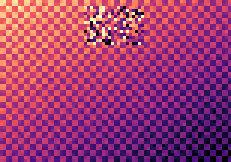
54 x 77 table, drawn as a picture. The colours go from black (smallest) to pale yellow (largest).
A checkerboard runs through the table. The top left is the ninth with the highest average. The halves do not mirror each other. In the top middle lies a patch that is rougher than the rest. The top middle is the roughest part. The values follow a bell shape. There is an overall slope up to the top left. The bottom right is the ninth with the lowest average.
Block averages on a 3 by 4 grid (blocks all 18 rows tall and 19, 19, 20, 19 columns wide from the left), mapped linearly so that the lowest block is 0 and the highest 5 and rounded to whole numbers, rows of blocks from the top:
5 4 3 3
4 3 2 1
2 2 1 0
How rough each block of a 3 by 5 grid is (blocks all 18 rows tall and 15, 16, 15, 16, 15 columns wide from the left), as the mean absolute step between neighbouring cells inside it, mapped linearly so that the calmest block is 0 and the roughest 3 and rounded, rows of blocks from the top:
01300 / 00000 / 00000
